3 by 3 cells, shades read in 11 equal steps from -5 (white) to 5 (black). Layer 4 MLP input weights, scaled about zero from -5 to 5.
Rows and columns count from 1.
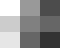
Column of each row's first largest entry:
3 3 3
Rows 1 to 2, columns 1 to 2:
-5 -1 / -3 0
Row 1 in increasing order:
-5 -1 2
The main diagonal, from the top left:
-5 0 3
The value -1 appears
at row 1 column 2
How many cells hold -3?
1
